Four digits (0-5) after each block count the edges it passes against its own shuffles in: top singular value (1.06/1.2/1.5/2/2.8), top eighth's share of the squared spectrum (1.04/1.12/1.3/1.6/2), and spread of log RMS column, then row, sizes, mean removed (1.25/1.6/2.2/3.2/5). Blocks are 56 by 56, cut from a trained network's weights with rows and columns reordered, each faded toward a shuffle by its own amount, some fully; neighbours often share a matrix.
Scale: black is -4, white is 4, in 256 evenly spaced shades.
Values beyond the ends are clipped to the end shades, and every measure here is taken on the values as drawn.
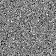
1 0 0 0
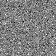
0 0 0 0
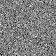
0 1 0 0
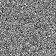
0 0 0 0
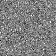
0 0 0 0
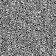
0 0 0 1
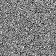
0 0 0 0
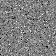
0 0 0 0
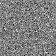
1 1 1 0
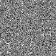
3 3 2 1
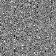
2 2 2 0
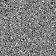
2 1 1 0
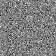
0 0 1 0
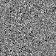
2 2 2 0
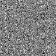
2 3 2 0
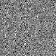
2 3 3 0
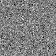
2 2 1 0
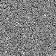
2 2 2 0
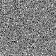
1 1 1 0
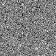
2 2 1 0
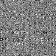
2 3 0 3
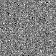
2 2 0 1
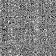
2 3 0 2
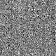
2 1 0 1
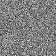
2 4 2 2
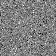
0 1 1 0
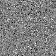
1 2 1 0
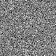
1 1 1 0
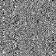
2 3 3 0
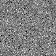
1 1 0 0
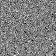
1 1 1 0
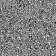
1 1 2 0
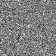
1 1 1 0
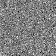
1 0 0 0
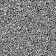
0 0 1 0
